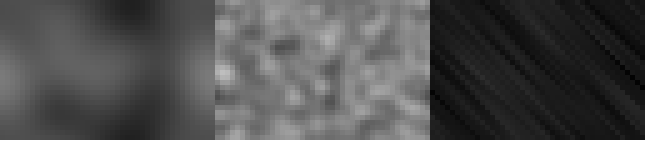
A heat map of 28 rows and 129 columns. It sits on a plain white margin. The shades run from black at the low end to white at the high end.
The table splits into one row of 3 panels. Panel 1,1: low, smooth. Panel 1,2: middling, blotchy. Panel 1,3: very low, slanting down to the right, faint in contrast.
